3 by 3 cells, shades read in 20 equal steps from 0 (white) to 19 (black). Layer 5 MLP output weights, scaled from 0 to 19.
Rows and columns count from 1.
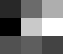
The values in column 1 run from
13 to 19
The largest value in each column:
19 12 14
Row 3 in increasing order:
12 13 14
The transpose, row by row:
16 19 13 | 11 4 12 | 6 0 14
